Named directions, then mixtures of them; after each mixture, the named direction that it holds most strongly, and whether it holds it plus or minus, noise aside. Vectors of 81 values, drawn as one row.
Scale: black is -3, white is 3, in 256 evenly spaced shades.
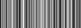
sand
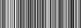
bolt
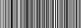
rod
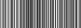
rod, plus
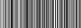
rod, plus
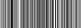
rod, plus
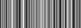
sand, plus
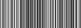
bolt, plus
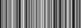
sand, plus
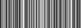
sand, plus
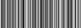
sand, minus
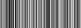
bolt, minus
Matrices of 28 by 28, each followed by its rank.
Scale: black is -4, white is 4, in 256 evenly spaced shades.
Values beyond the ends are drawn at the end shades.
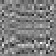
three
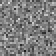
full rank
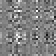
three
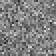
full rank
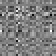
three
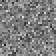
full rank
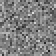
full rank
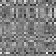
three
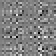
three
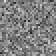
full rank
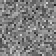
full rank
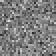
full rank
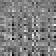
three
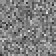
full rank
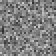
full rank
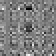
three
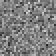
full rank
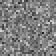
full rank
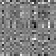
three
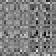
three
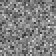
full rank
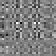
three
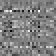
three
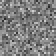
full rank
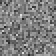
full rank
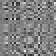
three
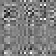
three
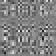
three
